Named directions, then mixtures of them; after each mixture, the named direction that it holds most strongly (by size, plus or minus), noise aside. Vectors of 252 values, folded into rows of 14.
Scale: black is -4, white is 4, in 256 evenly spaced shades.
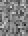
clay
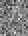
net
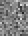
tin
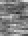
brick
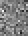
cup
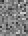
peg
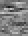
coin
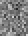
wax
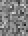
clay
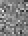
cup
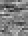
coin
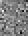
cup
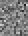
cup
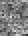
brick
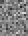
peg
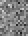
cup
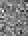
cup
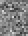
wax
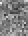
wax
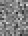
tin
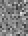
peg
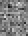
wax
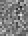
tin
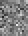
cup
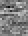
coin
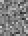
peg
